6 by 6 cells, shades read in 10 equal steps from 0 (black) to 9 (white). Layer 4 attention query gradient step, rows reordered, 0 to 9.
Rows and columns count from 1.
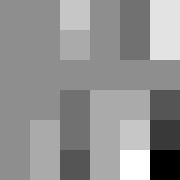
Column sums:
30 32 29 33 35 26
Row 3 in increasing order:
5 5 5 5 5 5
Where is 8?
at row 1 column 6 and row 2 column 6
